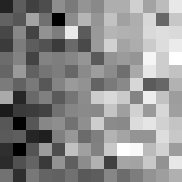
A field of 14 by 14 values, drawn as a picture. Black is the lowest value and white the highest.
The bottom left is the ninth with the lowest average. No regular stripes run through it. The histogram is bell-shaped. Values rise toward the right. No single row or column stands out from its neighbours. The top right is the ninth with the highest average.
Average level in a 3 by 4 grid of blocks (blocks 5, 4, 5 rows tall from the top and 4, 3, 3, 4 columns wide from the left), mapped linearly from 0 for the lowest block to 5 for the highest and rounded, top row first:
1235
1234
0234
